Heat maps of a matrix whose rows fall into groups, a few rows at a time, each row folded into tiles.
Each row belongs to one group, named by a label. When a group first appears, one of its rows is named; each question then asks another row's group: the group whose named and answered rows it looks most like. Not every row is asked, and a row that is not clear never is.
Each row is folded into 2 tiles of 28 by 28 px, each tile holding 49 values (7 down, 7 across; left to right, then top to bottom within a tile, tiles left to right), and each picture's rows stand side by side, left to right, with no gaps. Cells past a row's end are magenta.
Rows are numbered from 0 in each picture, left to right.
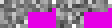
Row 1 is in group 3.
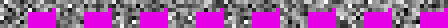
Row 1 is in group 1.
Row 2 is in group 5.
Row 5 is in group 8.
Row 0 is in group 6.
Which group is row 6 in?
3
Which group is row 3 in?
8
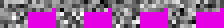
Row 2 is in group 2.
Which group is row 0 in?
3
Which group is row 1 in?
8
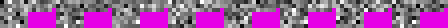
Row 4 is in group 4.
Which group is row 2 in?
2
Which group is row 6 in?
6
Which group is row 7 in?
5
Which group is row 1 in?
5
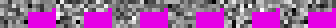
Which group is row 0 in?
1
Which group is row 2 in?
4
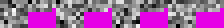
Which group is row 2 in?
1
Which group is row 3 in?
6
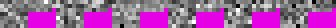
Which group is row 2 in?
6
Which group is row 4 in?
2
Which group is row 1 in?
8
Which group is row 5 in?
4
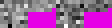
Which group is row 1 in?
5
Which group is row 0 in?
6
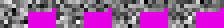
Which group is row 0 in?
1
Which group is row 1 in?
5
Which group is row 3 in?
4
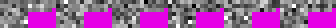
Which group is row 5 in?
1
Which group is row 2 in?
4
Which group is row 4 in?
8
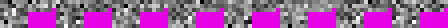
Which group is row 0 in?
2
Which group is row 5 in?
6
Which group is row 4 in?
1
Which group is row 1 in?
5
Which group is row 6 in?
4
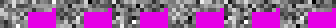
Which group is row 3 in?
3
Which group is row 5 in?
4
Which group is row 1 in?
4
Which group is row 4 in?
5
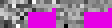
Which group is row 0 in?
3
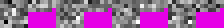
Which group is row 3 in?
5
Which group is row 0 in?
2
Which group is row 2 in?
2
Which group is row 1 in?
4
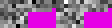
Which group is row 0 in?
4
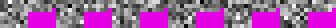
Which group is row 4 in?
3
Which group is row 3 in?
4
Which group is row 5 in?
3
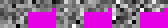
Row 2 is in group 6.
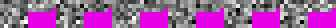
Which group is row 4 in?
1
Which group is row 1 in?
5
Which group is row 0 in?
2
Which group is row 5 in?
6
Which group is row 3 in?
1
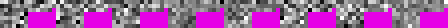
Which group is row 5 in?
5
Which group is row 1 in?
6
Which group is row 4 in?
4
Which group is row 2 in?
2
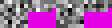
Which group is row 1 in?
1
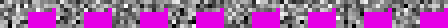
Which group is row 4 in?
3
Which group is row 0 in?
6
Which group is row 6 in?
8
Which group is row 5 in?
6
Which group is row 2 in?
1
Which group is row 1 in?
6
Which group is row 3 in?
1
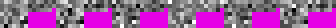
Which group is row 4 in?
5
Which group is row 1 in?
1
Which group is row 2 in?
5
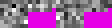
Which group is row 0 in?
2
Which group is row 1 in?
8
